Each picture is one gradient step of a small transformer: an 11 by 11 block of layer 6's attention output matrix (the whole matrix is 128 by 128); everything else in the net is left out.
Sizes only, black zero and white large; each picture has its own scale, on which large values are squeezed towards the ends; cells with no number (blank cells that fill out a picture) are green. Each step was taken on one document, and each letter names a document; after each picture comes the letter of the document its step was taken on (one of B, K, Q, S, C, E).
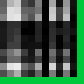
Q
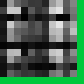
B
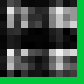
B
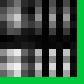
Q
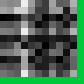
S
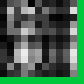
S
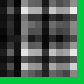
S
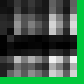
B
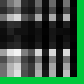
Q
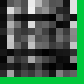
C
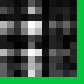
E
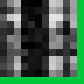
B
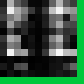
B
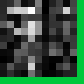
E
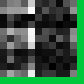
C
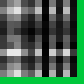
Q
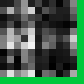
C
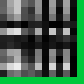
Q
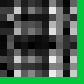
B
